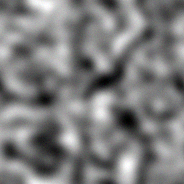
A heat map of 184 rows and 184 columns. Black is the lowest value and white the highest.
Mirror symmetry: none. Ninth with the highest average: top left. Grain: smooth. Average level on the scale: 50%.
